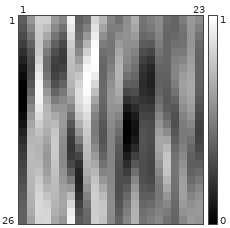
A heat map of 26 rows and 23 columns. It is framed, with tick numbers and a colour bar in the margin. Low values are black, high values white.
Grain: streaks running down. Ninth with the highest average: top middle. Average level on the scale: 50%.
